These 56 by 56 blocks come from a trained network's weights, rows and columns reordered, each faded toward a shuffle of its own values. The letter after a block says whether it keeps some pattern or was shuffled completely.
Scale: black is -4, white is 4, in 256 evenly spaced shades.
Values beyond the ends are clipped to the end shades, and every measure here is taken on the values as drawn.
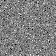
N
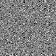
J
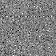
J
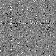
J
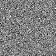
J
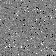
N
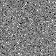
N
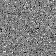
N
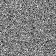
N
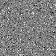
J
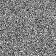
N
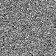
N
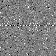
J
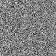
J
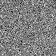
N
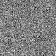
J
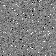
N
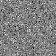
J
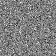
N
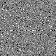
J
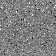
N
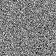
N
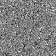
N
